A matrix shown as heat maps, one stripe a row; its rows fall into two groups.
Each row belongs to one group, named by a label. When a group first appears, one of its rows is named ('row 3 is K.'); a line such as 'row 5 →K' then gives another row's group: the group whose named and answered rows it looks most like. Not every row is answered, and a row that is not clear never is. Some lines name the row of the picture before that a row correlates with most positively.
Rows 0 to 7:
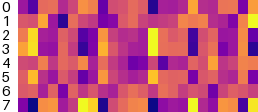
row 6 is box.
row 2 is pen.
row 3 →pen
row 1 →box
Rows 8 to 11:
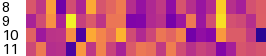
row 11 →box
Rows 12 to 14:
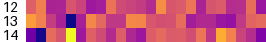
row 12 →pen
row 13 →box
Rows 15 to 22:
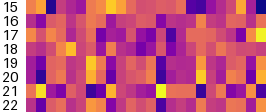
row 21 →pen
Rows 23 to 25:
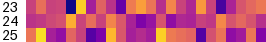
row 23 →box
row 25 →pen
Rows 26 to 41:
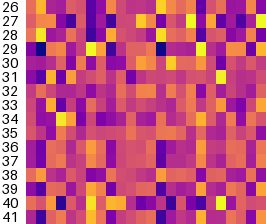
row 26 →pen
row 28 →pen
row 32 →box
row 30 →box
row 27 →box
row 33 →box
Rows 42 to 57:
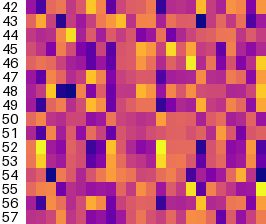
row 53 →pen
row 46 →box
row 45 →box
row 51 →box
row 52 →pen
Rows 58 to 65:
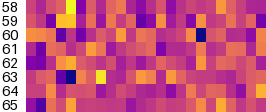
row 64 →box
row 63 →box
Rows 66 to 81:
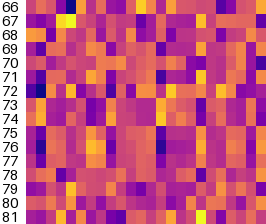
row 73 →pen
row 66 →box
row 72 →box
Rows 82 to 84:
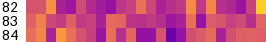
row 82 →box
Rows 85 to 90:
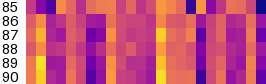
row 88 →pen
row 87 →pen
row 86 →pen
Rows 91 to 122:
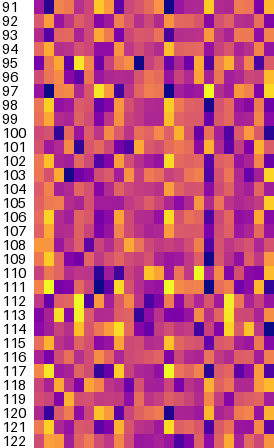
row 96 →box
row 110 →box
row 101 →box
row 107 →pen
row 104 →pen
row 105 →box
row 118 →box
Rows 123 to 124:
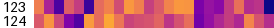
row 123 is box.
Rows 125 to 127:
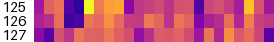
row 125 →box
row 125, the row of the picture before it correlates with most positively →124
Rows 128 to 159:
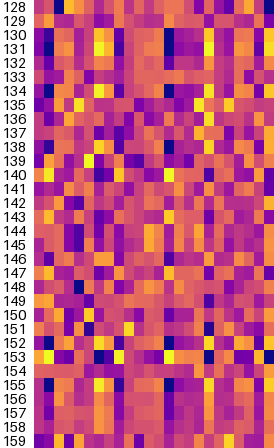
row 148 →box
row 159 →box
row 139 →box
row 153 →pen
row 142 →box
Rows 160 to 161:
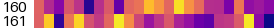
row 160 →box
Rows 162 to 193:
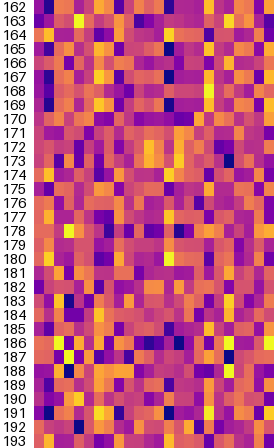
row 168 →box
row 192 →box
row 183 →box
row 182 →box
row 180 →pen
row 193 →pen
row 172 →box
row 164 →pen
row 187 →box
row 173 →box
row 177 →pen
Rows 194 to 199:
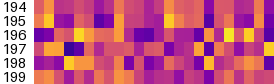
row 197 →box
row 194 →pen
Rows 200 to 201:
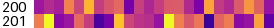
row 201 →pen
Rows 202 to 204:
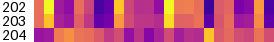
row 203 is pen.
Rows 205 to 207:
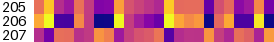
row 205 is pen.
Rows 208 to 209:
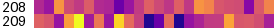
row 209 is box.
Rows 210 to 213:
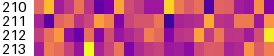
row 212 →box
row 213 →box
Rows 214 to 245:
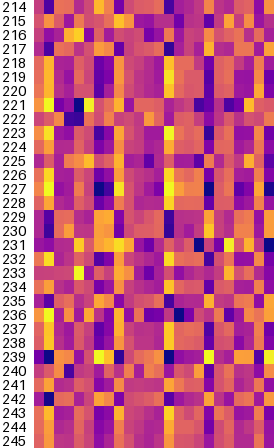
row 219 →pen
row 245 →pen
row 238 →pen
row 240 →box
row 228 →pen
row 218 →pen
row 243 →pen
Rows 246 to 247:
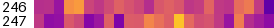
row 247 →box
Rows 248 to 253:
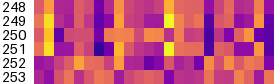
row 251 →pen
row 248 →pen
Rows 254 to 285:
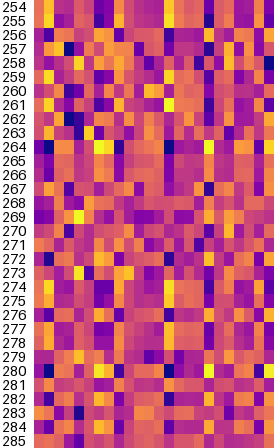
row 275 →pen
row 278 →pen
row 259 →pen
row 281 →pen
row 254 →pen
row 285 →box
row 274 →pen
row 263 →box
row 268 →box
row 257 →box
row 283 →box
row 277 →pen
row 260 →box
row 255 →pen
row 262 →box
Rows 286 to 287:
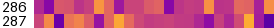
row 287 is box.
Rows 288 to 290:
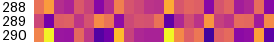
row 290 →pen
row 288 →pen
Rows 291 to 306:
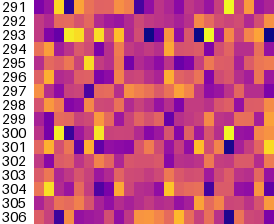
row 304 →pen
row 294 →pen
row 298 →box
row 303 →pen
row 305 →box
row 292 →box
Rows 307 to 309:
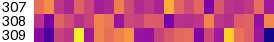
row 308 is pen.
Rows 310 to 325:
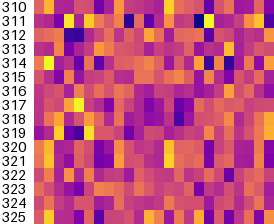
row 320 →pen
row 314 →box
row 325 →box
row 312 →box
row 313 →box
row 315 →box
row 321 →pen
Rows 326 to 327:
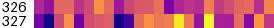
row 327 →box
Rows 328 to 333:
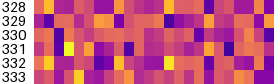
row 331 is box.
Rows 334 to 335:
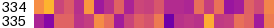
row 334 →box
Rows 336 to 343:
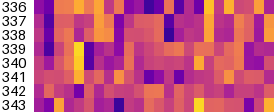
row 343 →box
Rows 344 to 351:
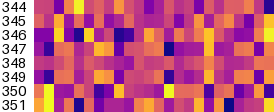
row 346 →box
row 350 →pen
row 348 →box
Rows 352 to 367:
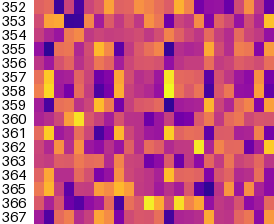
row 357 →pen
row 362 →box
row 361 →pen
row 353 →box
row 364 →pen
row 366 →box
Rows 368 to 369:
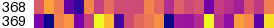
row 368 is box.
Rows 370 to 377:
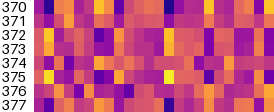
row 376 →box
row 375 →pen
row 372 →pen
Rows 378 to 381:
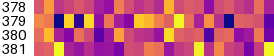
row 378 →pen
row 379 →box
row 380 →pen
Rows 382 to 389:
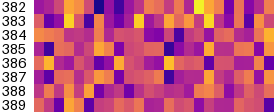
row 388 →box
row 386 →pen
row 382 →box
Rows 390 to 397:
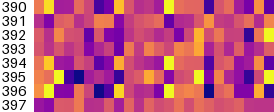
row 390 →pen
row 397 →box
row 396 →pen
